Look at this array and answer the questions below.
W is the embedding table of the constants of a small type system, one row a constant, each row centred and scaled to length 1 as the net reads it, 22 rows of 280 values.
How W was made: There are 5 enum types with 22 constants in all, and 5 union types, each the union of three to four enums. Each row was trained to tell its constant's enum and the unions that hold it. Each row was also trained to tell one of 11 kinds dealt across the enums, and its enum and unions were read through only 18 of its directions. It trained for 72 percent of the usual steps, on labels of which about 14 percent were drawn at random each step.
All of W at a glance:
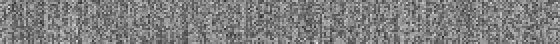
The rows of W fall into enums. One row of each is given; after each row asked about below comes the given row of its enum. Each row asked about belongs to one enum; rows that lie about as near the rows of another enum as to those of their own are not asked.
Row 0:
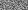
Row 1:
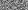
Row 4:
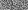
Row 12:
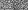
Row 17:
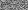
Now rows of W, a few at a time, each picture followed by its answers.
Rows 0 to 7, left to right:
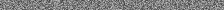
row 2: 4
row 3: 12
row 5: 12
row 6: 4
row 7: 1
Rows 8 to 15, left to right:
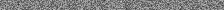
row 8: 0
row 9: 1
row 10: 1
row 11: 1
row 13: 17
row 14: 0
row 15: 1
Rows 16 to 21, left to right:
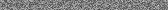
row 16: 4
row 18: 17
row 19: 12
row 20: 0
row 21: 0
